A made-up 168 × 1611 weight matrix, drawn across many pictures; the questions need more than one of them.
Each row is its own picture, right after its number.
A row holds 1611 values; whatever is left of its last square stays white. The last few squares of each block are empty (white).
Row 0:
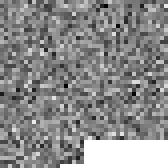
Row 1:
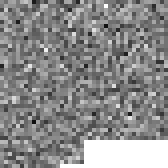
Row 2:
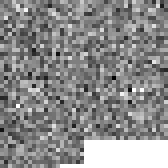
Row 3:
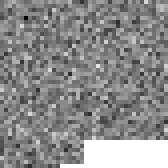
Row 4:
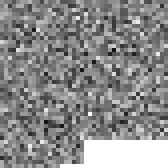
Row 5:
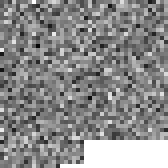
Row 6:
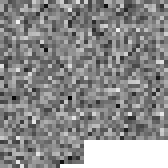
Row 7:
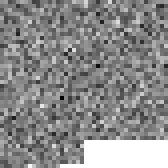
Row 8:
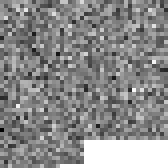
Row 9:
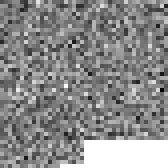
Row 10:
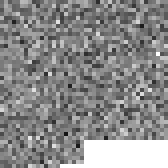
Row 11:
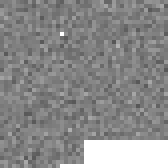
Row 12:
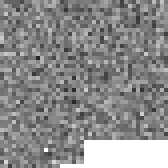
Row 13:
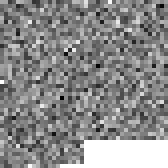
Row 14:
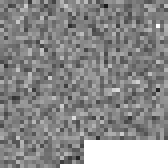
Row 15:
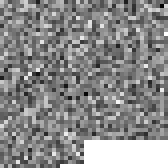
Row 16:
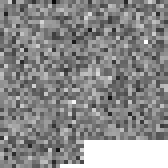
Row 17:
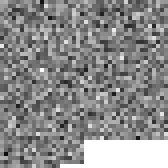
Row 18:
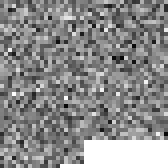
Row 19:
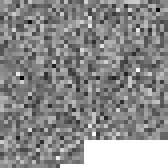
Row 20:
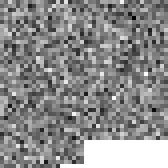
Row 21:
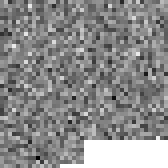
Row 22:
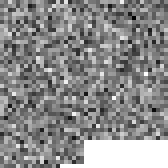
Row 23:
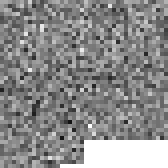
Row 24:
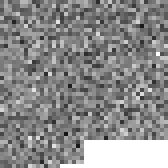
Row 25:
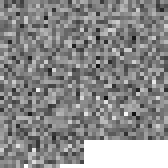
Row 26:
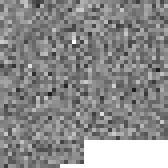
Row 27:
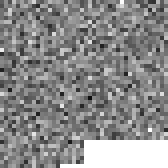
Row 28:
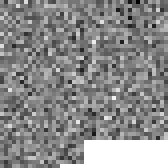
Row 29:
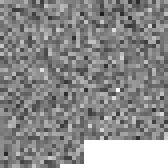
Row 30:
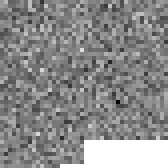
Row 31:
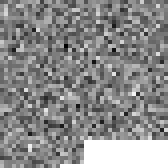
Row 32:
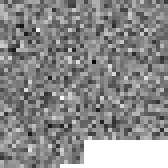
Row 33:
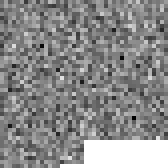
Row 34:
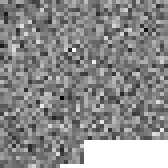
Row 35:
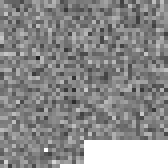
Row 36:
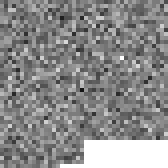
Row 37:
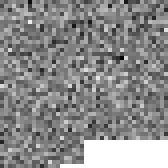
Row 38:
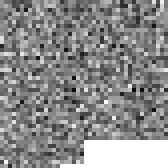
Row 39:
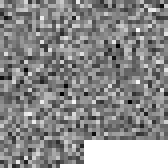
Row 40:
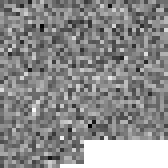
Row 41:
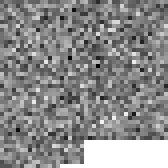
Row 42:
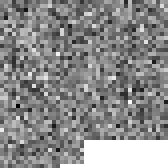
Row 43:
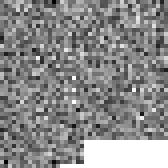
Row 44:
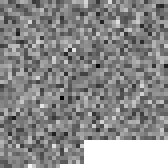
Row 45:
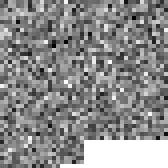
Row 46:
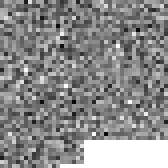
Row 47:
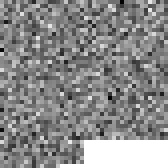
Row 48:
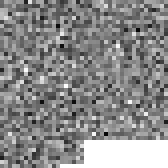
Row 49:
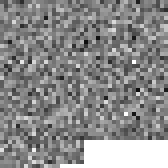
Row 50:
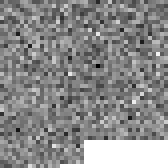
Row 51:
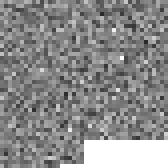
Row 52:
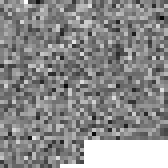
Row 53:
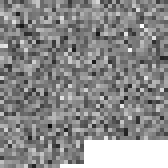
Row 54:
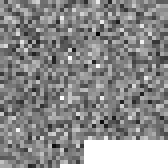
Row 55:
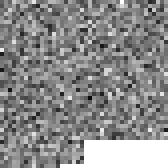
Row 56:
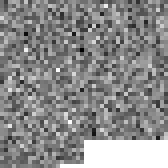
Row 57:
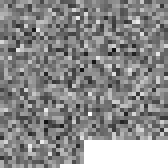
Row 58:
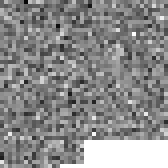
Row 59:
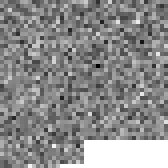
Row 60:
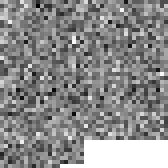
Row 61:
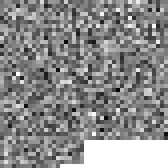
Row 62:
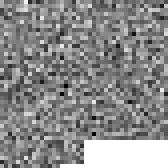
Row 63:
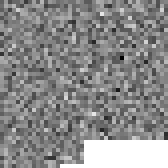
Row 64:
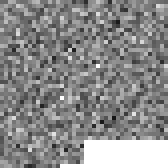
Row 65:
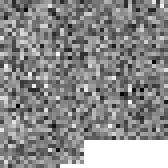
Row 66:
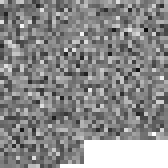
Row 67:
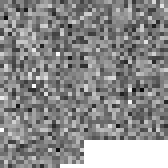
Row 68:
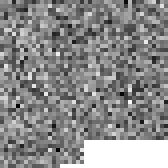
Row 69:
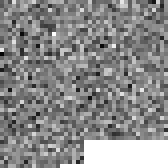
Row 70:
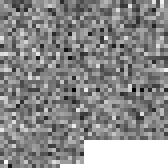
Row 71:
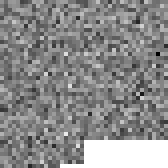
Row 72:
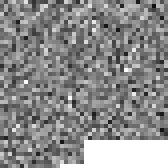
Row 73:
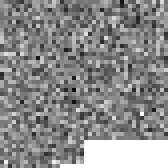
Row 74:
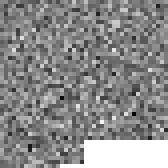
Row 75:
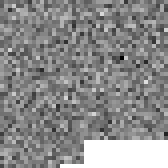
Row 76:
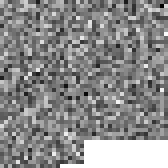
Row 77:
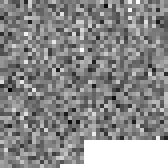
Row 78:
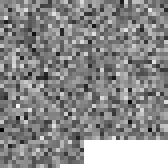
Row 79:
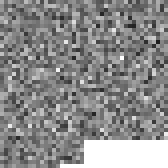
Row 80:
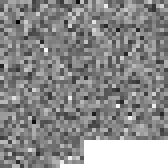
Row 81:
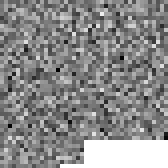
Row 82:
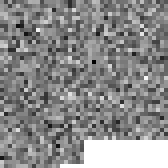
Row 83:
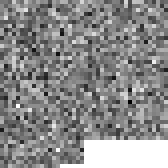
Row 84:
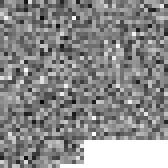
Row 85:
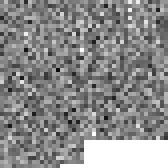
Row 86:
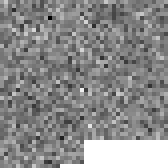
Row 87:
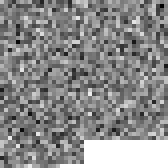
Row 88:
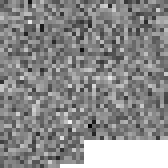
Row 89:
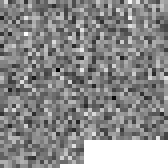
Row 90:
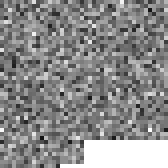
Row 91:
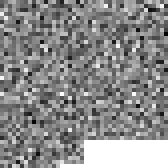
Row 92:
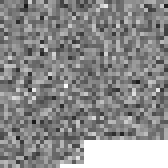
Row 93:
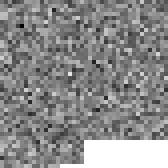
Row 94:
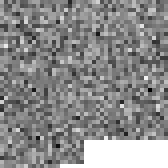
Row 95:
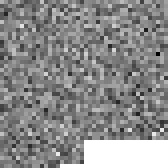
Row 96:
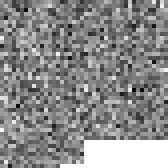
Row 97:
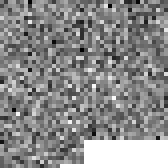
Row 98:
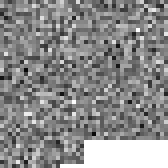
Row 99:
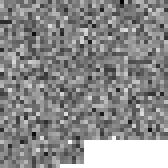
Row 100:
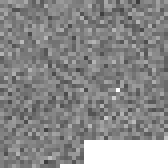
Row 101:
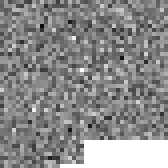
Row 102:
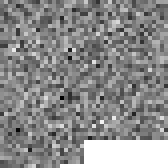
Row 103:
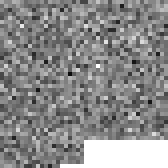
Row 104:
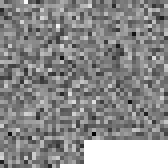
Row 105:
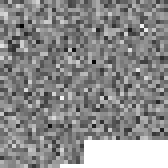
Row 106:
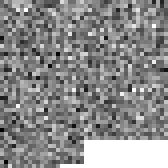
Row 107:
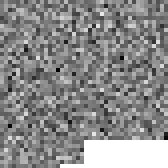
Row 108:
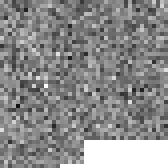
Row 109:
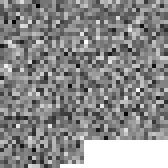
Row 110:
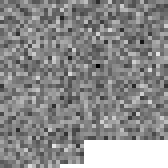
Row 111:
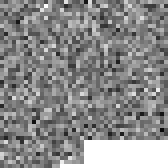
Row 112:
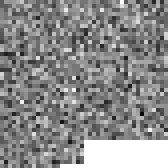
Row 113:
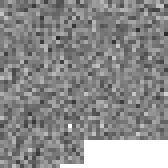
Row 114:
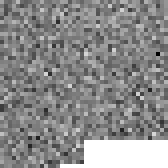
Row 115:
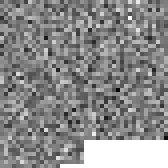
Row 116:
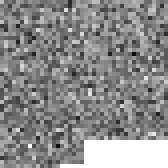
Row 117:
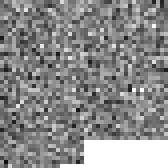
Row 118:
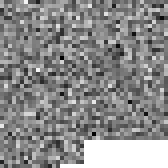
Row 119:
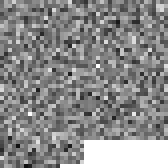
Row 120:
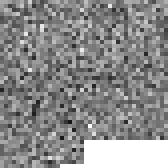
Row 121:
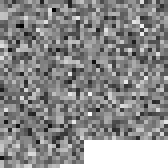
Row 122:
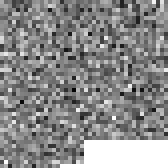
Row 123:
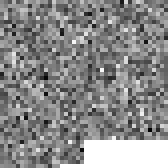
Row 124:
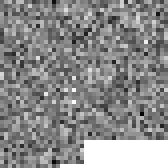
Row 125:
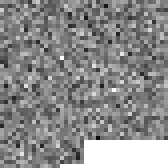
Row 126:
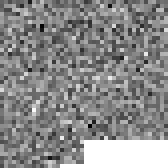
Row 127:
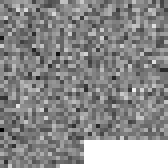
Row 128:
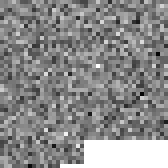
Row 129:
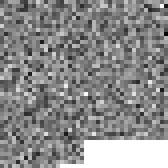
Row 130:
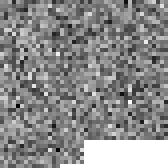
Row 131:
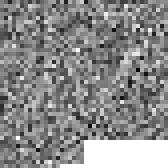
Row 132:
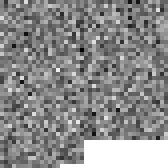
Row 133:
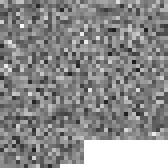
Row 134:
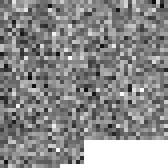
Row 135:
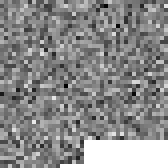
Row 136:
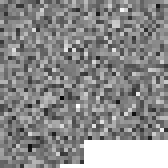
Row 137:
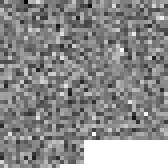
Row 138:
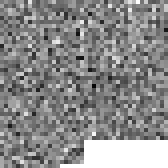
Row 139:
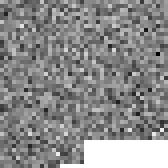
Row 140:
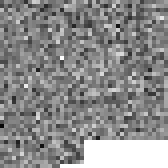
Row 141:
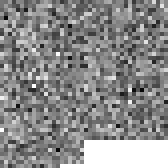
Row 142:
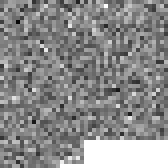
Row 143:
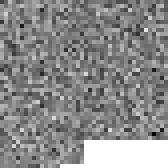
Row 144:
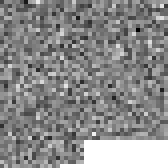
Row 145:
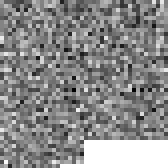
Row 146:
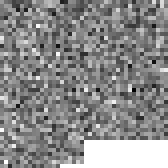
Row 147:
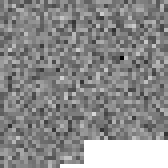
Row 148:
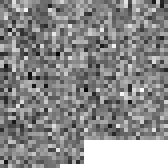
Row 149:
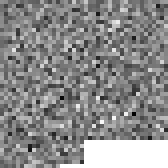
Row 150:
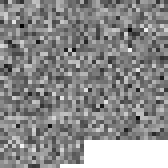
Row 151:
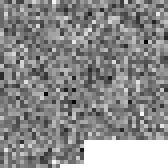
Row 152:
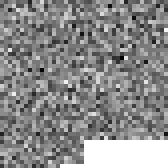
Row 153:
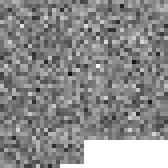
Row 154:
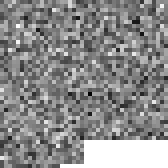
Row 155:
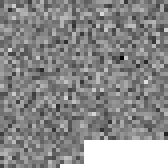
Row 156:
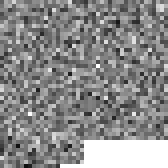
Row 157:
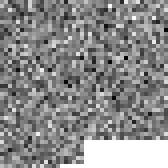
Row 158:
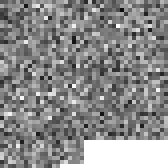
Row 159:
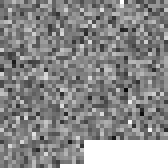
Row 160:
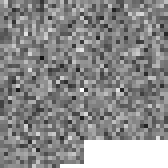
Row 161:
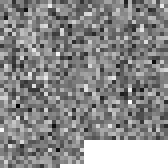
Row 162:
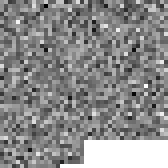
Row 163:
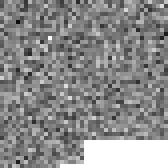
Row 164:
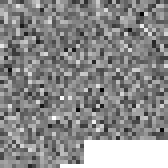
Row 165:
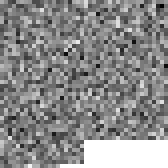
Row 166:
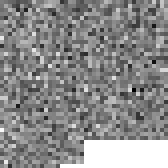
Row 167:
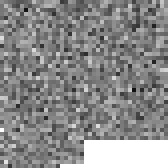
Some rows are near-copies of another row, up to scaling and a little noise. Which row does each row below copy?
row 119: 156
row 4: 57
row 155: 75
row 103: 153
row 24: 10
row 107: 81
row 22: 20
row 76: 15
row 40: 126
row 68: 130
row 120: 23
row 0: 135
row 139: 95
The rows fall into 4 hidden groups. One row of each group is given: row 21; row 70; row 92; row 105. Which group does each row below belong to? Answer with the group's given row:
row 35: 70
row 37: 21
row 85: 21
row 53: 105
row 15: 92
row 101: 21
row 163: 92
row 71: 105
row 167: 70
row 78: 70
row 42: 70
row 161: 70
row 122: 70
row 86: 21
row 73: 70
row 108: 70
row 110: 105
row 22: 21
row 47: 70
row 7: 105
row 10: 105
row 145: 70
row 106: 70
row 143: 105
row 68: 70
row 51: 21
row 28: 21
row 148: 70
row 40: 21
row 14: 92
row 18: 21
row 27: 70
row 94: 105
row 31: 105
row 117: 70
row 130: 70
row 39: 92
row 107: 21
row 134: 70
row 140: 92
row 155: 21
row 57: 105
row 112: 70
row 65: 70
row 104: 92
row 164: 105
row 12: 70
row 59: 105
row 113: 92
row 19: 21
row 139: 105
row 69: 70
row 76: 92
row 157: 21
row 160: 21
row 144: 92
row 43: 70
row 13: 105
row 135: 92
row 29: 21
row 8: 70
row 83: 70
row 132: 21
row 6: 92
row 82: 105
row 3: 105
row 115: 21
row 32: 105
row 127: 70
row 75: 21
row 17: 21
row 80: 92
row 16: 70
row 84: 92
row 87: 105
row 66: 105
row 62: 92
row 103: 105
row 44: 105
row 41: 105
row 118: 92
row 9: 92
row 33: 21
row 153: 105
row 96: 70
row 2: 70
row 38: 70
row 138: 21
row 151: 70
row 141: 70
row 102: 105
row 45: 21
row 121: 105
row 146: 70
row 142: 92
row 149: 105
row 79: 21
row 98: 92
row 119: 105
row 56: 21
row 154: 105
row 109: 105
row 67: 70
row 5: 70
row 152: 21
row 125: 92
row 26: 92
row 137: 92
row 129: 92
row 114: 105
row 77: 21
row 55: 70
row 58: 92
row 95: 105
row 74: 105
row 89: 21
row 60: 92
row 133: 105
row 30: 21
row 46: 92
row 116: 105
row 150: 105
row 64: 105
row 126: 21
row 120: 21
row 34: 105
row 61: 21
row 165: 105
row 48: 92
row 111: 92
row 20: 21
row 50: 105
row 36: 21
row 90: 70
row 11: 92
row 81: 21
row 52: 92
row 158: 92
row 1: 92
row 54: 105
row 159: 70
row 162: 92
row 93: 105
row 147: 21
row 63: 21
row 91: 92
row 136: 105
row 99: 70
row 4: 105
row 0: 92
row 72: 92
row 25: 105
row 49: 105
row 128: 105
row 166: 70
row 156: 105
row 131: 21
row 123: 70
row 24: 105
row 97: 21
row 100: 21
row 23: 21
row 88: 21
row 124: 70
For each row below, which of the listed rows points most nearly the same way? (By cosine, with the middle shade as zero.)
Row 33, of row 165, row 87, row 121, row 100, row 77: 77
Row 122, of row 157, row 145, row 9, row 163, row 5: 145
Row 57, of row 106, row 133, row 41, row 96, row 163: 133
